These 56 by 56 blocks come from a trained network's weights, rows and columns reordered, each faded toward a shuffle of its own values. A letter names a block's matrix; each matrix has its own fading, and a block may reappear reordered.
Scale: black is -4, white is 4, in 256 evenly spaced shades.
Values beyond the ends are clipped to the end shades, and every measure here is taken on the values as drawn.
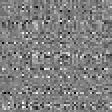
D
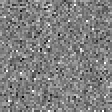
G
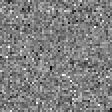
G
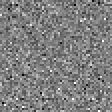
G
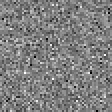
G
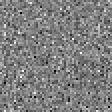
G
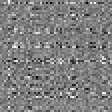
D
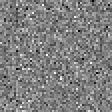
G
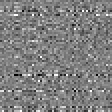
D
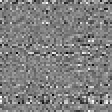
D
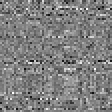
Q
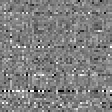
Q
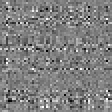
D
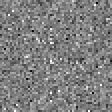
G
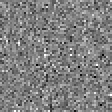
G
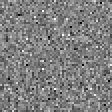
G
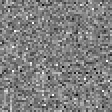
G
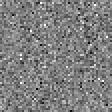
G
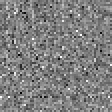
G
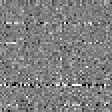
Q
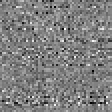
Q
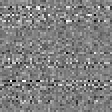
D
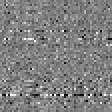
Q
